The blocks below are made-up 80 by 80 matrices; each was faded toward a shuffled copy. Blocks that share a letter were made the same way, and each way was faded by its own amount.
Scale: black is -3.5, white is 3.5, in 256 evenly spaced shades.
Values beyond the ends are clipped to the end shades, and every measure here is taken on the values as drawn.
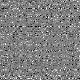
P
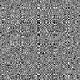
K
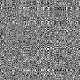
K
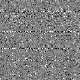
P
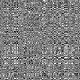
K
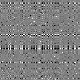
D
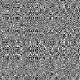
K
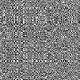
K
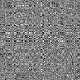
K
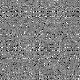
P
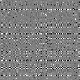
D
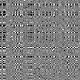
D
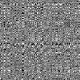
K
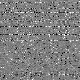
P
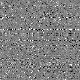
P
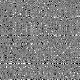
P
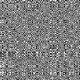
K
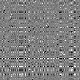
D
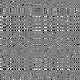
D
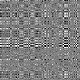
D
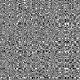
K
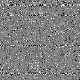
P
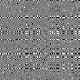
D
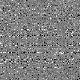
P
